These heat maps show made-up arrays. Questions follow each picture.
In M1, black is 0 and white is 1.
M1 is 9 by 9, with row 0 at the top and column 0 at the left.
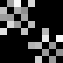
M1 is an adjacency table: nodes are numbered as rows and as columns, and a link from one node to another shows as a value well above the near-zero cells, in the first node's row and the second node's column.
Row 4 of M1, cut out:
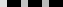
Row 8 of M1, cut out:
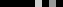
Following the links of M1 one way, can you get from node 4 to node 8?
yes
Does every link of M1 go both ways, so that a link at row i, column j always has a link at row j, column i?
yes
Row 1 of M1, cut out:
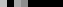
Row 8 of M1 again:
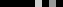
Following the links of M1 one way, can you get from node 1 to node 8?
yes
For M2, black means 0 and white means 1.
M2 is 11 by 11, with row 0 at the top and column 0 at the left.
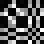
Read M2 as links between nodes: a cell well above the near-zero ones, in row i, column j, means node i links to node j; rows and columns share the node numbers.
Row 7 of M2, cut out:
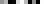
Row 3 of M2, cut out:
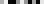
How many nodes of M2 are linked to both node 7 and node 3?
7
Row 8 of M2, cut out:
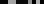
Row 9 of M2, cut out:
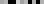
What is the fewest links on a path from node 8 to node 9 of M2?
1
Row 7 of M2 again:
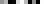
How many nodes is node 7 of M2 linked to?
7
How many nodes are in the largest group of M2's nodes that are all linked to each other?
2
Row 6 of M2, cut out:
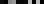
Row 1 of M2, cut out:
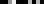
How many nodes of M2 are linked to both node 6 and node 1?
4
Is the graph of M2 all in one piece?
yes
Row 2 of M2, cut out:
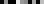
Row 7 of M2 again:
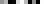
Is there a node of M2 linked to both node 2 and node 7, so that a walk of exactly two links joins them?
yes
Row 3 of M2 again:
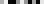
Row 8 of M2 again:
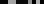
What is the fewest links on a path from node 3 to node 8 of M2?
1
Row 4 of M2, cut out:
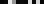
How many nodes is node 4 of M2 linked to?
4
